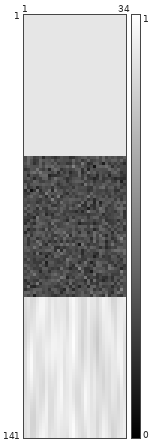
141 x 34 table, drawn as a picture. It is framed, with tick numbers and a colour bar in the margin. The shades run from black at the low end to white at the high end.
It is made of 3 by 1 panels. Panel 1,1: very high, flat. Panel 2,1: low, fine-grained. Panel 3,1: very high, streaked downward, faint in contrast.
